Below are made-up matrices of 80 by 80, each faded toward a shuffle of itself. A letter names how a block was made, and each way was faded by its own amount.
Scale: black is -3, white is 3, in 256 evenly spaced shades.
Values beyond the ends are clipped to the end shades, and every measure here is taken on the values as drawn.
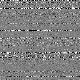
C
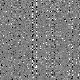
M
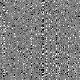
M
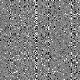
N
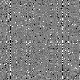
N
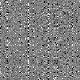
N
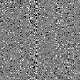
M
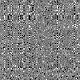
N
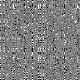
N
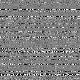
C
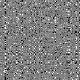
M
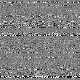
C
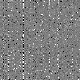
M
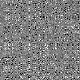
M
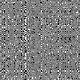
N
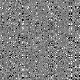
M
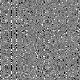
N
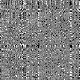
N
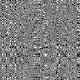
N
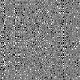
M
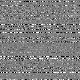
C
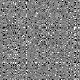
M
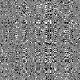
N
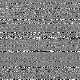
C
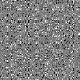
M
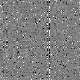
M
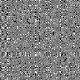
N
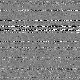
C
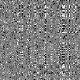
N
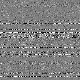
C
